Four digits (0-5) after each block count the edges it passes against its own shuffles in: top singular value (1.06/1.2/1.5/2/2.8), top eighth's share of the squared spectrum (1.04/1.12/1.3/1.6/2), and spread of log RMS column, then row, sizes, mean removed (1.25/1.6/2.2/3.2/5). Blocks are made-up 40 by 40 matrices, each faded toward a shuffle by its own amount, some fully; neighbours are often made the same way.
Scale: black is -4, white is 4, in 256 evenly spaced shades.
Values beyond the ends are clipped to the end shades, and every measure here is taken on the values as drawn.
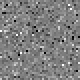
0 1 0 0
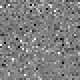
1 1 0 1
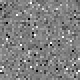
0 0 0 0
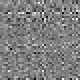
4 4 2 2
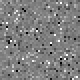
0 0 0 0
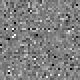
3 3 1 1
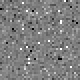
1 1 0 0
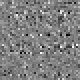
1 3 2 2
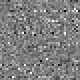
1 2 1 2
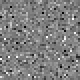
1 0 0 0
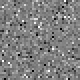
0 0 0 0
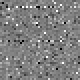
2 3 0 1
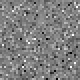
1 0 0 0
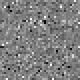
0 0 0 1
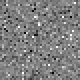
0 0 0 0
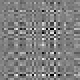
5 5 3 3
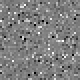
0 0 0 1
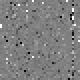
2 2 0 0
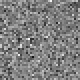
2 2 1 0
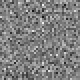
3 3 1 1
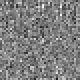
3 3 1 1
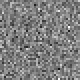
1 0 0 0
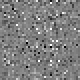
2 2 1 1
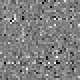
2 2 1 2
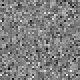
0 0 0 0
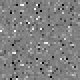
1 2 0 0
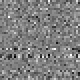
3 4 1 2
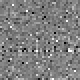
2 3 0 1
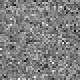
2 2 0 0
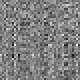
4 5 2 2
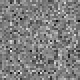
3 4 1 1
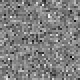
1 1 0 0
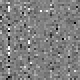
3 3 2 0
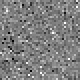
1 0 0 0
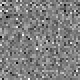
3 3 1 1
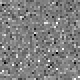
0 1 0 0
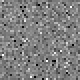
1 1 0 0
